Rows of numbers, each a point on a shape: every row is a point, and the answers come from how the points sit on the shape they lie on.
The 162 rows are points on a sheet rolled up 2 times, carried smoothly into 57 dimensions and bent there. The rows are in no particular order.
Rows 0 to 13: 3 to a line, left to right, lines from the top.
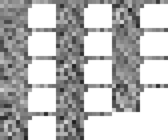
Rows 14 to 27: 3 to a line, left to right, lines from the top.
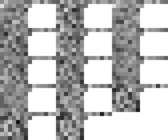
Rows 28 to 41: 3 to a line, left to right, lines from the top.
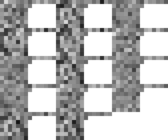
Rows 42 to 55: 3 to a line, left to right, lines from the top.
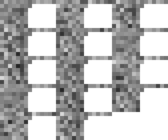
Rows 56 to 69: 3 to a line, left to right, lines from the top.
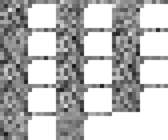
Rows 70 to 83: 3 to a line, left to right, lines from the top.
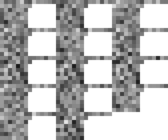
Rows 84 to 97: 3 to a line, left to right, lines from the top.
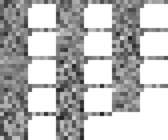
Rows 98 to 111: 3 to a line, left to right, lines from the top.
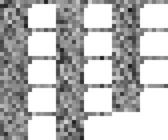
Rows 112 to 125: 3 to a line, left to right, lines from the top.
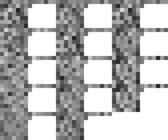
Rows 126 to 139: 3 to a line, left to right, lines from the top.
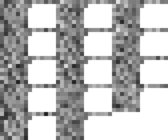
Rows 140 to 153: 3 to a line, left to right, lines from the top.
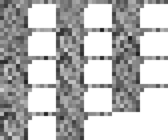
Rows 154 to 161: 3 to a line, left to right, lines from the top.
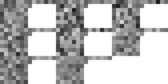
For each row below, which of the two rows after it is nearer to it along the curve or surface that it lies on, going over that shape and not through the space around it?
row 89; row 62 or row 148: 62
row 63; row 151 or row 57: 57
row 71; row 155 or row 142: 142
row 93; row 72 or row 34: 34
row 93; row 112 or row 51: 51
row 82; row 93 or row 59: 59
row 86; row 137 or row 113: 113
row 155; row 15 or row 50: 15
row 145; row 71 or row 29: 29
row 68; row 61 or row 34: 34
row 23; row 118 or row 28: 118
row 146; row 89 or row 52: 89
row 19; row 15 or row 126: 126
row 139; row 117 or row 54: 117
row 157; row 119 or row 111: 111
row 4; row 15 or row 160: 160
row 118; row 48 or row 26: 48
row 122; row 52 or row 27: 52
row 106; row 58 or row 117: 58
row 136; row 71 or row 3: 71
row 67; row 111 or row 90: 90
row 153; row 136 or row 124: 136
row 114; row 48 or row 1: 48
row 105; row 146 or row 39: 146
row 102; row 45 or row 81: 81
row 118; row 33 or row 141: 33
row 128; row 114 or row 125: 114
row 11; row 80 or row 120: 120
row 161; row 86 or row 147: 86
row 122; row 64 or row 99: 99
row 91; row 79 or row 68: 79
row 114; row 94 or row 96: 94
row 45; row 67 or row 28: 28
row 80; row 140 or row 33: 140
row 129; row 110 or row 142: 142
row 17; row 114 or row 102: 102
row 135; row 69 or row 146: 69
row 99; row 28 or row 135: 135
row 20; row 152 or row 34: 34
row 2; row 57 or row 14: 57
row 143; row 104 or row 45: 104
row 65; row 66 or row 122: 122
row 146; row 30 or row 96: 96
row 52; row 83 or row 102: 102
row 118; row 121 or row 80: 121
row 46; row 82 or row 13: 82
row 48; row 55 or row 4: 55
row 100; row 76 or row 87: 76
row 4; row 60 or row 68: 68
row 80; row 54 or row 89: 54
